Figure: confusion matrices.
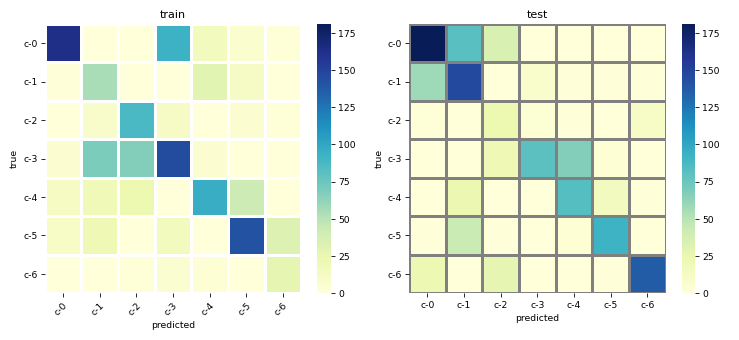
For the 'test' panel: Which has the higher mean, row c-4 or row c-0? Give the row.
c-0
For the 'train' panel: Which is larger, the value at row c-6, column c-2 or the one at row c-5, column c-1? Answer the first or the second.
the second
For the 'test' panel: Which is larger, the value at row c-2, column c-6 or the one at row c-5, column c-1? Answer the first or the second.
the second
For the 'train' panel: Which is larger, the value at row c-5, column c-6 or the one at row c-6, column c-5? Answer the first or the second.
the first
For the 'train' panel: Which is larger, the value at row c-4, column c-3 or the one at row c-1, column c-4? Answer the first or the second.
the second
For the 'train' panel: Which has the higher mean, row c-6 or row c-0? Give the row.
c-0
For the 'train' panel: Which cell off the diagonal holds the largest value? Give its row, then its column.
c-0, c-3
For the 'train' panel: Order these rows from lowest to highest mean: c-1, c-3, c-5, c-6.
c-6, c-1, c-5, c-3
